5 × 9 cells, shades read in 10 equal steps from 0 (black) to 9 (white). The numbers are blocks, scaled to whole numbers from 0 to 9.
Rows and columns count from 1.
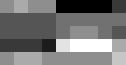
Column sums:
18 20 19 17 21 23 23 22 22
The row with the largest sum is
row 5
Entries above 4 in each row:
4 0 2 5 9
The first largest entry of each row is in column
2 5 6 6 9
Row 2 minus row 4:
1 1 1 2 -4 -5 -5 -5 -2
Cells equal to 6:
4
